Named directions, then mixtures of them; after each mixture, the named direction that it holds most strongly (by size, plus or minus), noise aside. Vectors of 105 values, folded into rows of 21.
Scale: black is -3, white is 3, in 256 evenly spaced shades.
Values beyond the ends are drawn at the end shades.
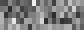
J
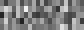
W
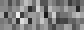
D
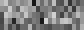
J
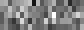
J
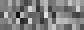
D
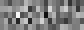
D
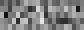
D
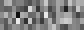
D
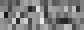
D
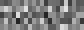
W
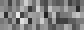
D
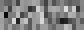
D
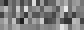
W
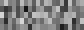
W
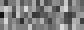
W
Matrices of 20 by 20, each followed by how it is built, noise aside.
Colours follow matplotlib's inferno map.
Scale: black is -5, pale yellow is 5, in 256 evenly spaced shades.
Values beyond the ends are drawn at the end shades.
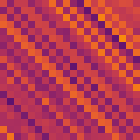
Toeplitz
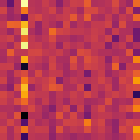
uneven columns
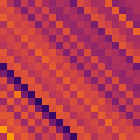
Toeplitz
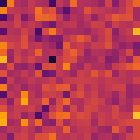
uneven columns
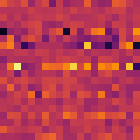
uneven rows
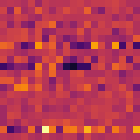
uneven rows
